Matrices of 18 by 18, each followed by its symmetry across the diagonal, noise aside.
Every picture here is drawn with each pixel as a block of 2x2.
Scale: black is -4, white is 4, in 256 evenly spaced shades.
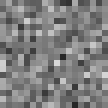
antisymmetric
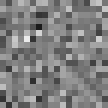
antisymmetric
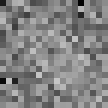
symmetric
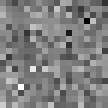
antisymmetric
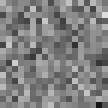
neither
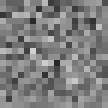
neither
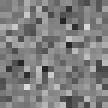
symmetric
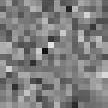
antisymmetric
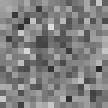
symmetric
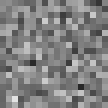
neither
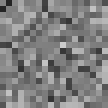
symmetric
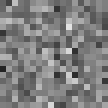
neither
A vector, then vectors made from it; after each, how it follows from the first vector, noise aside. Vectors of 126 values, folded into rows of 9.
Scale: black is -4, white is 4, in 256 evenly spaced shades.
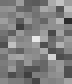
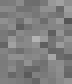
shrunk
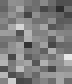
wrapped around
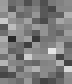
wrapped around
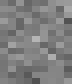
shrunk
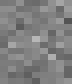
shrunk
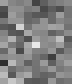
reversed
